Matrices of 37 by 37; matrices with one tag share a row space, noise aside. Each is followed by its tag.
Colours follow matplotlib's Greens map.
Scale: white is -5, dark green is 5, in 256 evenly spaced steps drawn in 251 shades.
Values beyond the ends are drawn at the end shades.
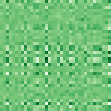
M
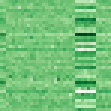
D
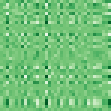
M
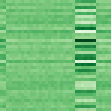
D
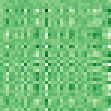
M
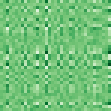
M
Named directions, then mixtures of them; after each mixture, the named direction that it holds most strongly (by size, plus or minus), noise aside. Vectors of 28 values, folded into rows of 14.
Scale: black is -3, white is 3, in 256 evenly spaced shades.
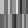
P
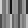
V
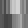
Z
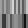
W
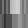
Z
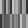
V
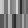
P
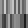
W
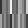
V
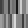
P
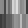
Z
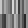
W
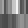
Z
